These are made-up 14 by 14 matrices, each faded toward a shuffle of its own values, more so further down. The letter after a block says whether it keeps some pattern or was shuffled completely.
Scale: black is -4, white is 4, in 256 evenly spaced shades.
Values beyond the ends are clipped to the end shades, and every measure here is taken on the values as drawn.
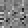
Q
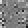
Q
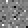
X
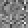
Q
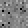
X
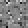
Q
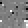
Q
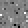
X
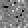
X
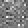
Q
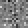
Q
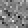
X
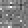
Q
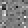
Q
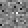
X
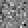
X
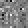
Q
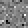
X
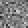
X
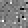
X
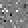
X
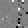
Q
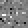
X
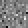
X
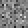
X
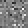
Q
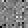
Q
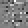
Q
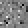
X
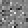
Q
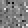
X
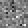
X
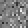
Q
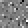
X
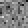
Q
